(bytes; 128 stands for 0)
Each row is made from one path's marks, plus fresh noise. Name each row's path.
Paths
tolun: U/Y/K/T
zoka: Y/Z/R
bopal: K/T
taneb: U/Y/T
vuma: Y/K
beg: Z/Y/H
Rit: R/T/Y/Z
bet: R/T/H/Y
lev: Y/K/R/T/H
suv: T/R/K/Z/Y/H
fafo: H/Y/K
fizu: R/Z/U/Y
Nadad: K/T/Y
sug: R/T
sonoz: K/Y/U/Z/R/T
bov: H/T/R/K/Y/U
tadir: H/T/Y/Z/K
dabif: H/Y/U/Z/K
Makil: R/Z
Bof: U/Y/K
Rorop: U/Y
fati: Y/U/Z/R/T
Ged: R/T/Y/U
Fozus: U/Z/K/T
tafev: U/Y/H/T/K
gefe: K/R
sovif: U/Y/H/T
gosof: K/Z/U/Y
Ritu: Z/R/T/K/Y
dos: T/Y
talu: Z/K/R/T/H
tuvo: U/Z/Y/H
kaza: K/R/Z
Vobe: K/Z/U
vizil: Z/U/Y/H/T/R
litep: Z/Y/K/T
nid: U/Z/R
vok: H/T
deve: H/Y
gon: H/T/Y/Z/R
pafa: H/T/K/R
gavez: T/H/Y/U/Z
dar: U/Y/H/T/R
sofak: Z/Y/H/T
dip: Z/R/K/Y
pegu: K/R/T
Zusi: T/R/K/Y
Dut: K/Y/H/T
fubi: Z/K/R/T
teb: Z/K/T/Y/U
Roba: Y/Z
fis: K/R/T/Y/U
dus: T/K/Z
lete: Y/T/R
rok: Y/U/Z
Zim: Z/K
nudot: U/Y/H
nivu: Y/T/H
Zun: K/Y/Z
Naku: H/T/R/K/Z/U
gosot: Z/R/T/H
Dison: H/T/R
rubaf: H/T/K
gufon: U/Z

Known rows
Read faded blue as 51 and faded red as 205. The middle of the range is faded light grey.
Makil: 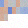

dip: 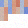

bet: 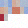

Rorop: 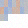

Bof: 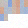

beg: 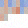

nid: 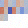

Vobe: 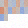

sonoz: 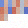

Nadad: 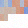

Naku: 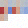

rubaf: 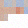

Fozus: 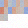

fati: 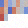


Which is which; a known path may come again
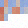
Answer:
gavez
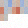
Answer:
tafev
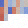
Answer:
fati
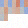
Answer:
Zun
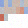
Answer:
dos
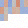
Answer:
gosof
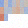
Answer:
taneb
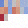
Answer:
gon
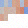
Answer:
Nadad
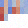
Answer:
vizil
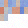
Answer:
tuvo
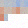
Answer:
vok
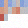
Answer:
sofak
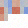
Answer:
bov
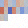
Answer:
nid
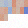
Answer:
pegu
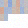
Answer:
Rorop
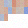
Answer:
gefe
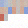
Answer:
sug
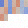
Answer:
zoka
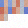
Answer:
sonoz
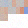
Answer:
bopal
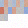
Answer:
Fozus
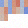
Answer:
dip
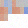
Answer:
pafa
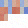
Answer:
suv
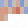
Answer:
tadir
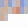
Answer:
beg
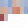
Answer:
bet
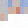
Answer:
deve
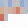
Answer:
nivu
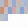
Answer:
gufon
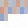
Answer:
Vobe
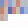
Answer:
fizu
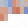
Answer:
lev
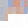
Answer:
vuma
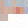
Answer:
rubaf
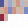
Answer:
Rit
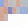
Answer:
Makil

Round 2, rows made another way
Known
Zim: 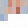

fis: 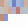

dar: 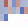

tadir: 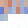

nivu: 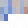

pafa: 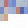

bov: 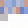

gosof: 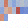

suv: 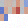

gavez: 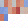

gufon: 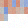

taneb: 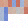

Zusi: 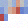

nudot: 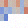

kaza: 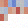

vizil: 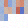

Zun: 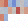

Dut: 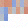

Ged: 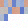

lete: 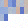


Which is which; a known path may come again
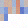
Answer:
Rorop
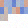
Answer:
bov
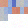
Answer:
Makil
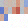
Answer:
suv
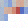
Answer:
dip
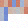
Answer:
taneb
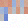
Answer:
Dut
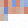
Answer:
gufon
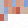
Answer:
dus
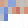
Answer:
Roba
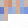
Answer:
rubaf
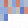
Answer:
dar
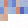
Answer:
pafa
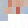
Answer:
Zim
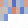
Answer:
Ged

